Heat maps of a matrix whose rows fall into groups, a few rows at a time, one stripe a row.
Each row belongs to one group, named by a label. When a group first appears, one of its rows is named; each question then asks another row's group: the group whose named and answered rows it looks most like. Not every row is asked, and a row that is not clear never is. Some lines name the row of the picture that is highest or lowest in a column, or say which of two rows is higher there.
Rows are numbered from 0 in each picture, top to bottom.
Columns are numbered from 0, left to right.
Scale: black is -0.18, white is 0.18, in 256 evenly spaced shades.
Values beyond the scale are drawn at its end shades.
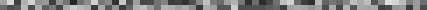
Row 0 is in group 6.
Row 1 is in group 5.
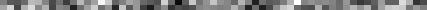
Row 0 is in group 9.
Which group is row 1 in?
6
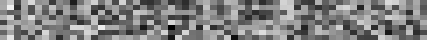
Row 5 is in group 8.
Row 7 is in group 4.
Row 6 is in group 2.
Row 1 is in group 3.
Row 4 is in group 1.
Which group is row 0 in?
6
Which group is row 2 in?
5
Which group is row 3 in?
6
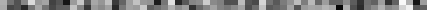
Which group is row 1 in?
9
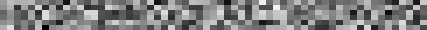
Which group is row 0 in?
1
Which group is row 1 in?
3
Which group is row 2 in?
2
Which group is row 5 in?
3
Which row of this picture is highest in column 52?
5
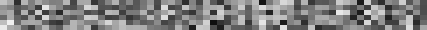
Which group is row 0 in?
3
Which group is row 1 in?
2
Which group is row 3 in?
2
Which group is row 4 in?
8
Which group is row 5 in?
4
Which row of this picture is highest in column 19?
5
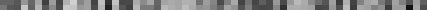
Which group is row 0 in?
5
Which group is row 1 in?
5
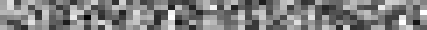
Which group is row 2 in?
1
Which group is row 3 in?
1
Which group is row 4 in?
9
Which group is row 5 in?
9
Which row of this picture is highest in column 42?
4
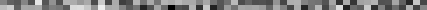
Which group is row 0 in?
5
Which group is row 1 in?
8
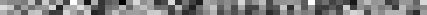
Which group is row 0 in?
1
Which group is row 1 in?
4
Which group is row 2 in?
4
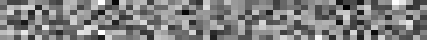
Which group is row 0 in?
9
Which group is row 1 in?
1
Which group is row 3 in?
5
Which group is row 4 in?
9
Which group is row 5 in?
2
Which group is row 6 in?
8
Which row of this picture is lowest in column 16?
0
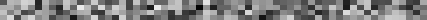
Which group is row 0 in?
1
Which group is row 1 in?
8
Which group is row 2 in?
4
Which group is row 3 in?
6
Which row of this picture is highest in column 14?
1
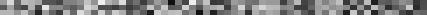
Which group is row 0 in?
8
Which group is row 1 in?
2
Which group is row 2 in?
8
